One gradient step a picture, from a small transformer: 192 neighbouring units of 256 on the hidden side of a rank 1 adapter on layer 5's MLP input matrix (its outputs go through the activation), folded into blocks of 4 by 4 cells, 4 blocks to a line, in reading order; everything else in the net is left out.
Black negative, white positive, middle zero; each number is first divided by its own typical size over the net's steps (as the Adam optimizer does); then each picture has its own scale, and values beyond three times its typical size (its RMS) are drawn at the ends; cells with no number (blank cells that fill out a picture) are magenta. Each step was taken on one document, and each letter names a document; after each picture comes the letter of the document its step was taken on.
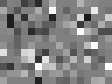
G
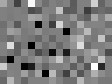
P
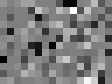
P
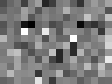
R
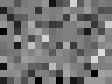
R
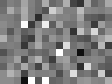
R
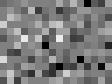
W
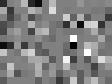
G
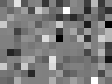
W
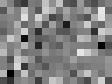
R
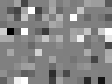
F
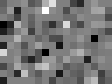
G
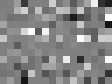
F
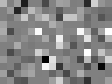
F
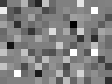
G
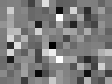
P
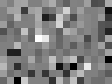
W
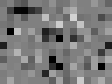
F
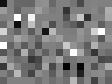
G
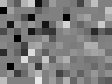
G
